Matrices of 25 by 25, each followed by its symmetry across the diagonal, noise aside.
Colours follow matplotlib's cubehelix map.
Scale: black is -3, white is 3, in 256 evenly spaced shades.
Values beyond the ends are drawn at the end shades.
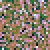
neither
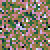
neither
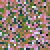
neither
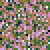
neither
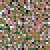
antisymmetric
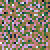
antisymmetric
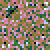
symmetric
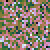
neither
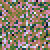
antisymmetric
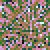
antisymmetric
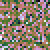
antisymmetric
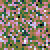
antisymmetric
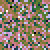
antisymmetric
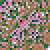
symmetric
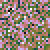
symmetric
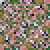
symmetric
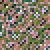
symmetric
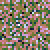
neither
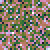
symmetric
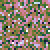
neither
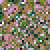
symmetric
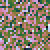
antisymmetric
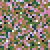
neither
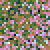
symmetric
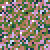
symmetric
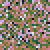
neither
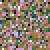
antisymmetric
